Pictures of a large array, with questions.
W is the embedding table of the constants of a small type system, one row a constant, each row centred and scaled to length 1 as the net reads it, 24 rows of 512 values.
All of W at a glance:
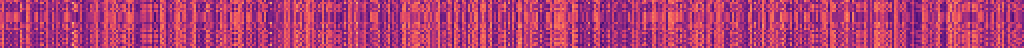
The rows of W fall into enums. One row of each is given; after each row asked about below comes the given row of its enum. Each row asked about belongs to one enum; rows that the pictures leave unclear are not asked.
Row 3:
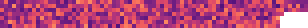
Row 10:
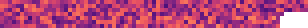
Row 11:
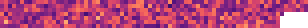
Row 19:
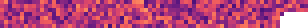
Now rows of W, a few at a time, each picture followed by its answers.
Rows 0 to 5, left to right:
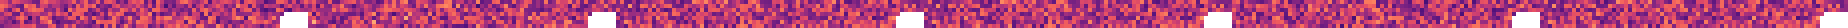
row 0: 10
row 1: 11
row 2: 3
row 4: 19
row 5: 3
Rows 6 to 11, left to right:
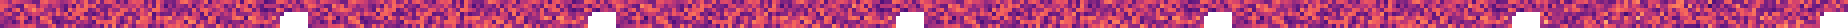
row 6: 10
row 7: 10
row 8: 10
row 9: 10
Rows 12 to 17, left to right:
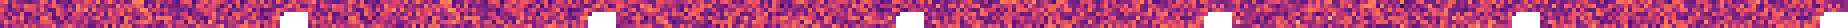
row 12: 19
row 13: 19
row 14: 10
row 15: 3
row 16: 11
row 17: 3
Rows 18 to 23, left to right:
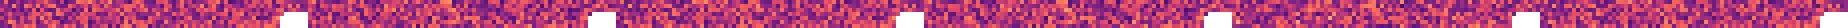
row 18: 3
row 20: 3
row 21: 19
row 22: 11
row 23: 3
